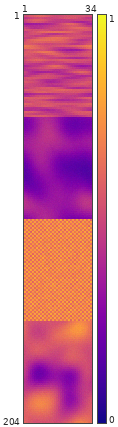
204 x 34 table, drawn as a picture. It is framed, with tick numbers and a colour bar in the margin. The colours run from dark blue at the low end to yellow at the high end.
The table splits into 4 rows of 1 panel. Panel 1,1: middling, streaked across. Panel 2,1: low, smooth. Panel 3,1: high, checkered. Panel 4,1: middling, smooth, strong in contrast.
